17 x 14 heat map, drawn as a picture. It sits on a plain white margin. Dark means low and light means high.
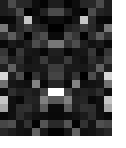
The values are skewed, with a long tail toward high values. The ninth with the highest average is the bottom middle. The centre is the calmest part. On average the colour sits 20% of the way up the scale. It is mirror symmetric from left to right.
